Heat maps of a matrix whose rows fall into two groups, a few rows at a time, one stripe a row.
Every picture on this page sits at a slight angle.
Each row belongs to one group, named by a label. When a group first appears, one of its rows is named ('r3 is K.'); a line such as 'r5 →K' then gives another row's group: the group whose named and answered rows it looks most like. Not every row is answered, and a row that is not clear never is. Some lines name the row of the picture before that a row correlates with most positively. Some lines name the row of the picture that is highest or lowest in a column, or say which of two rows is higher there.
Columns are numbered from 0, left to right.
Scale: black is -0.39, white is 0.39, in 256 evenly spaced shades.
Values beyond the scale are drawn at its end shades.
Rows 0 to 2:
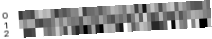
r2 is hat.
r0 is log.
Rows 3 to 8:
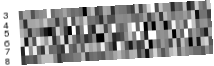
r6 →hat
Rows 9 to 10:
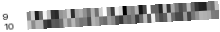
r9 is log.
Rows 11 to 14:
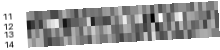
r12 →log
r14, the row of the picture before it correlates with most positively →10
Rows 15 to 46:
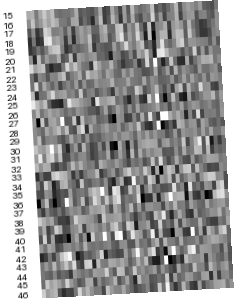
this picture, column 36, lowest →40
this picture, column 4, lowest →36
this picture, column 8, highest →43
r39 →log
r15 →hat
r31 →hat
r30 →hat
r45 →hat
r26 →hat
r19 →log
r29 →hat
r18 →log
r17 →log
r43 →hat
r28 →hat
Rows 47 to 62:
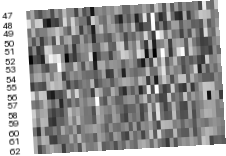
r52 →log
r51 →log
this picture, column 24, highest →52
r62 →hat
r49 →hat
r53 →hat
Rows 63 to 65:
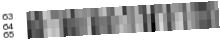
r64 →log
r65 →log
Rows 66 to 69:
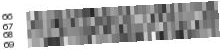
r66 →hat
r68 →hat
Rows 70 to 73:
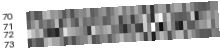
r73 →log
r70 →log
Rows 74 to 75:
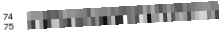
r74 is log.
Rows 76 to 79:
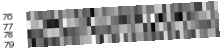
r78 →log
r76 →hat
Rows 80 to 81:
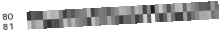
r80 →log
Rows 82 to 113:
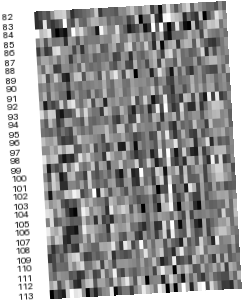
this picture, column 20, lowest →97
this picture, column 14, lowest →105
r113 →log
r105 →hat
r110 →hat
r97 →hat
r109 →log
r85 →hat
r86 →log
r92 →hat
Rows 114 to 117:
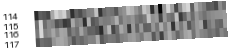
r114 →log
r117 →log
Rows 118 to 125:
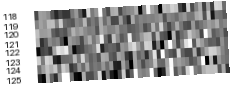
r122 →log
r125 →log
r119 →hat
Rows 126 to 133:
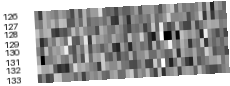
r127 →hat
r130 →hat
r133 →log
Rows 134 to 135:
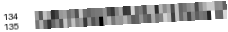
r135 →hat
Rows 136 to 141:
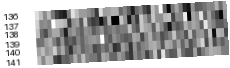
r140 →hat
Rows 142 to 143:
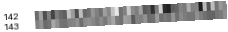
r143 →log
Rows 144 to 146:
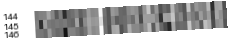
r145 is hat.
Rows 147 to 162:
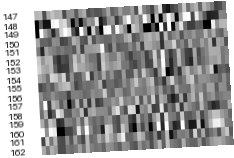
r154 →hat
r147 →hat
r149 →hat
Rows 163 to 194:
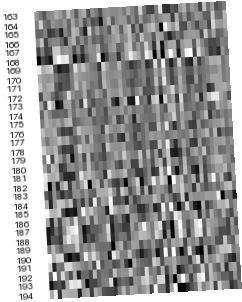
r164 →hat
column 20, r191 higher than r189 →No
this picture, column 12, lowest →165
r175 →hat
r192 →hat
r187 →log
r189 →hat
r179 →hat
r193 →log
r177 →hat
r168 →log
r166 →hat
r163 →hat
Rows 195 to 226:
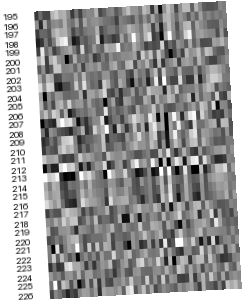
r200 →hat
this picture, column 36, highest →221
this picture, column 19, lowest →218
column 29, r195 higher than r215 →No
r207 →log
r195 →log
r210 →log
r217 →log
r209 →log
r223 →log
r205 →hat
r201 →log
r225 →hat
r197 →log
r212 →log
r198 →log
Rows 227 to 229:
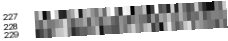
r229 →log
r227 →log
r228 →hat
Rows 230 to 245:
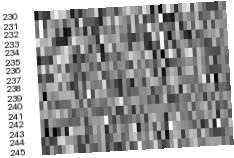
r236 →hat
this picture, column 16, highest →242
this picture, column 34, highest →242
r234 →hat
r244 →log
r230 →log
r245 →log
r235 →log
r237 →log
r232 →hat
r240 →hat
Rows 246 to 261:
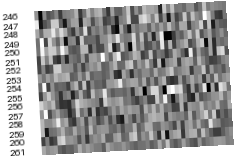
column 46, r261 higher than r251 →No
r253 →hat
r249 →hat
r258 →hat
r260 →log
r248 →hat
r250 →hat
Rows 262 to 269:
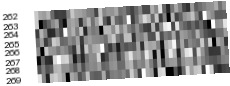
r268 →log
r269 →hat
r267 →log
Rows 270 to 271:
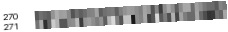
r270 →log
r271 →log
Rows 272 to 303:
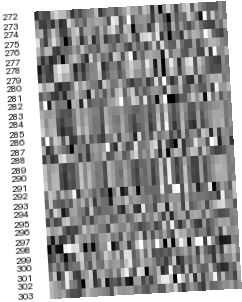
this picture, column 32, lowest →282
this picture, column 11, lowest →298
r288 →log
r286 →hat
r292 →hat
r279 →log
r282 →hat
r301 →log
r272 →log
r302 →hat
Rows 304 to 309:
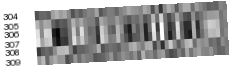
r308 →log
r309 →hat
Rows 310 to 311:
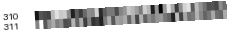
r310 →log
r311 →hat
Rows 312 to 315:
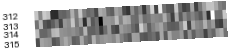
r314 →hat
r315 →hat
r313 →hat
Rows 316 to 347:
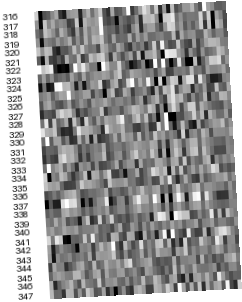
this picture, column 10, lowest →328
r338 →log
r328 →hat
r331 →log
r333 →hat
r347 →hat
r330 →hat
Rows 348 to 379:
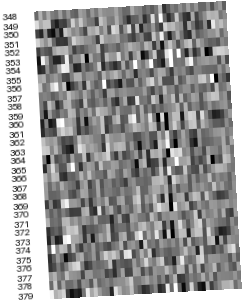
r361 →log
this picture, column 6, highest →354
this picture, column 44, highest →350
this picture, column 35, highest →353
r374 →hat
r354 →log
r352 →log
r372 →log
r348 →hat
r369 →log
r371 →hat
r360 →log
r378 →hat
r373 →log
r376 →log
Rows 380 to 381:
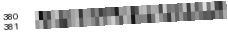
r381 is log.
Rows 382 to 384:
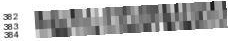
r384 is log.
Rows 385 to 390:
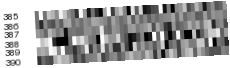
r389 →hat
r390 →log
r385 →hat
